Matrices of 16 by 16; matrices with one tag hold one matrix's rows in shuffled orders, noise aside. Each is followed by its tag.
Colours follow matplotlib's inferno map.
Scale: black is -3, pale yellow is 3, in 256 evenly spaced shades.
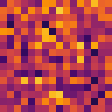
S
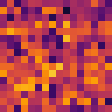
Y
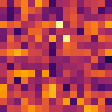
Y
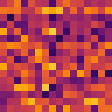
Y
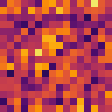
S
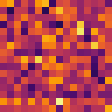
S
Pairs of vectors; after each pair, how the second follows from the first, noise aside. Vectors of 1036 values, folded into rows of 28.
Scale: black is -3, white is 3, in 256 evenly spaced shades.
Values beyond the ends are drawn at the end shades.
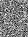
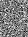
copied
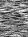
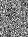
shuffled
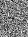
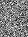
shuffled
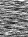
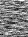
copied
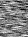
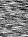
copied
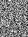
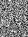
copied
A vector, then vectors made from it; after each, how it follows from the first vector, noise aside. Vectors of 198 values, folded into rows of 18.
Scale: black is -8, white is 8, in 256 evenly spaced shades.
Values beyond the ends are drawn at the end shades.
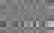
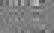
wrapped around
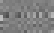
wrapped around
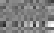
scaled up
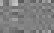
wrapped around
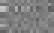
reversed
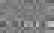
copied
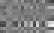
scaled up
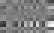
scaled up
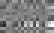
scaled up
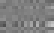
copied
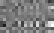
scaled up
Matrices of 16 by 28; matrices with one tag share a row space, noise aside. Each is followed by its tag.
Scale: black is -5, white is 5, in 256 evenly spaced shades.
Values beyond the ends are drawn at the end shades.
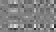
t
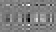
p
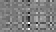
p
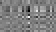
p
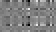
p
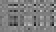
t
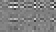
t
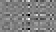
p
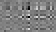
p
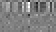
p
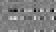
t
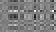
t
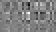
p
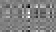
p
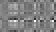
t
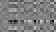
t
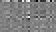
p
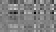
t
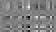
p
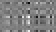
p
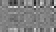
t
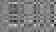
t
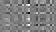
p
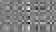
p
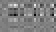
t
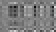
t
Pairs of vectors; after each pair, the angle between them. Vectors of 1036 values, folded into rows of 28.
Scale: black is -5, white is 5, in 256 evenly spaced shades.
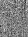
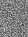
partly aligned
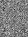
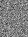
partly aligned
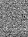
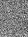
partly opposed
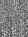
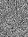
partly opposed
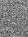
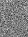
partly aligned
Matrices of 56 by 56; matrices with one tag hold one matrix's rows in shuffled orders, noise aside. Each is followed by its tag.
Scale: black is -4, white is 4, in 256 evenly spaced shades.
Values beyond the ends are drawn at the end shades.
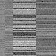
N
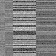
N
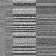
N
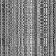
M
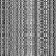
M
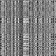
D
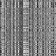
D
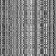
M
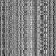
M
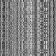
M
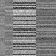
N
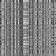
D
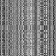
M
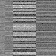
N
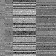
N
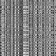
D
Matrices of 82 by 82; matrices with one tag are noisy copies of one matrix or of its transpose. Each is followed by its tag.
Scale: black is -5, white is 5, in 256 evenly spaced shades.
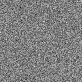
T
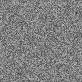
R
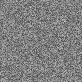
R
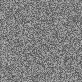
R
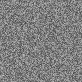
R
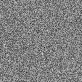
T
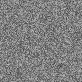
R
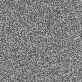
T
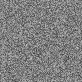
R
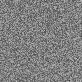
T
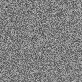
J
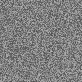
T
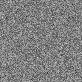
R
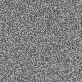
T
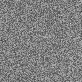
T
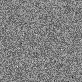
R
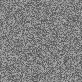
R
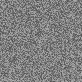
J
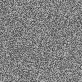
T
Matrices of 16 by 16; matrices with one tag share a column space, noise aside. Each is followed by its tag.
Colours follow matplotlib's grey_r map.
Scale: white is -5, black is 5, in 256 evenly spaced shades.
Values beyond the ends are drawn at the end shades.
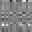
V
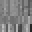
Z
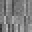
Z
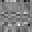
V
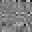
V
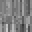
Z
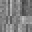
Z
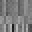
Z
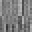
Z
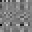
V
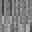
Z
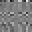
V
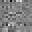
V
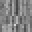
Z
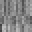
Z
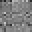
V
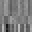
Z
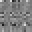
V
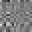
V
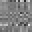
V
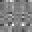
V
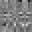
V
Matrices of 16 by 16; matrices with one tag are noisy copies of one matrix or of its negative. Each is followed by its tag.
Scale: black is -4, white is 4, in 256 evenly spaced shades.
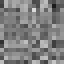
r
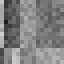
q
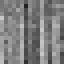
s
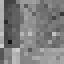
q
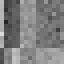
q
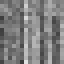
s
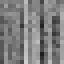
s
